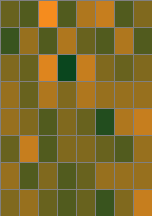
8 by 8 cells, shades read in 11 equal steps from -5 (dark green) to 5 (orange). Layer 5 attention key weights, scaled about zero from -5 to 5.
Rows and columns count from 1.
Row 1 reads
-1 -2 5 -2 2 3 -2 0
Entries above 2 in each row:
2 0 2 0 1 1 0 1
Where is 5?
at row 1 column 3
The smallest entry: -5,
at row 3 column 4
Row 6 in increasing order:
-2 -2 -1 -1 0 0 1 3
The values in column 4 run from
-5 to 2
